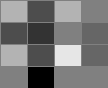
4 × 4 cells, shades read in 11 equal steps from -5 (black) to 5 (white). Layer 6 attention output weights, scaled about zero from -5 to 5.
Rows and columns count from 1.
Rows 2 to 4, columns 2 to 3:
-3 0 / -2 4 / -5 0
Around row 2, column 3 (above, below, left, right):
2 4 -3 -1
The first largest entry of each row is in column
1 3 3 1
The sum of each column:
2 -12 6 -2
